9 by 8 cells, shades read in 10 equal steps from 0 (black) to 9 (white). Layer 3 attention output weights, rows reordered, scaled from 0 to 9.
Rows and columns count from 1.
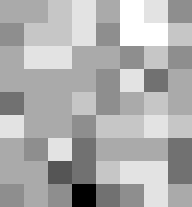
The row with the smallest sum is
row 9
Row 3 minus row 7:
0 3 0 2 0 -1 1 1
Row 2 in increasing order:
5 5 7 7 7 8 9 9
